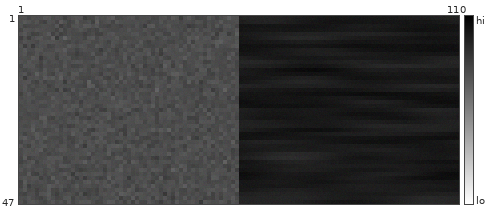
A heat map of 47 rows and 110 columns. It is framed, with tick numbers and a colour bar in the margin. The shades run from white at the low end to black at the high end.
It is made of 1 by 2 panels. Panel 1,1: high, fine-grained, faint in contrast. Panel 1,2: very high, streaked across, faint in contrast.
